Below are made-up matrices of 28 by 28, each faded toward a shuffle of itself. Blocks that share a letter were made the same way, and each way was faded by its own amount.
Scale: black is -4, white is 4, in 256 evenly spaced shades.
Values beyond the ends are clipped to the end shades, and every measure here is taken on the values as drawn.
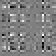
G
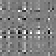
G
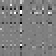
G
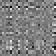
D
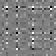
G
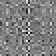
D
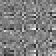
D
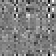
D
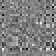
D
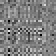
D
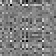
D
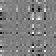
G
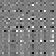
G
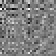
D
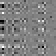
G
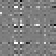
G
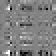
G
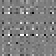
G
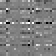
G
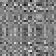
D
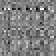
D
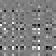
G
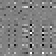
G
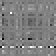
G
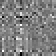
D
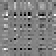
G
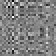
D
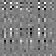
G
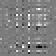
G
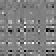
G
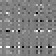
G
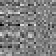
D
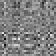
D
